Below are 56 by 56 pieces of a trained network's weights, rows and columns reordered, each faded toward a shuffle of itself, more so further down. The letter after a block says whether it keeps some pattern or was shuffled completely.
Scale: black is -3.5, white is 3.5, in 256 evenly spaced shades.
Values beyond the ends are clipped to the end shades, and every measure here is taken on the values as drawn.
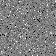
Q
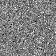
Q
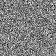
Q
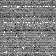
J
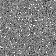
Q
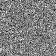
Q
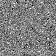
Q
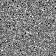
Q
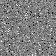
Q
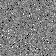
Q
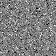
Q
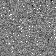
Q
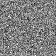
Q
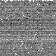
J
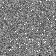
Q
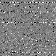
J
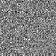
J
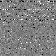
J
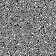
Q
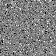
Q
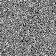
Q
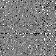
J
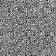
J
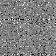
J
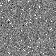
Q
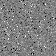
Q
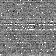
J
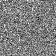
Q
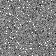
Q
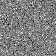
Q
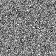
Q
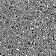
Q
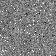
Q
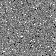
Q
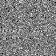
J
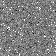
Q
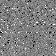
J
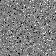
Q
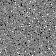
Q
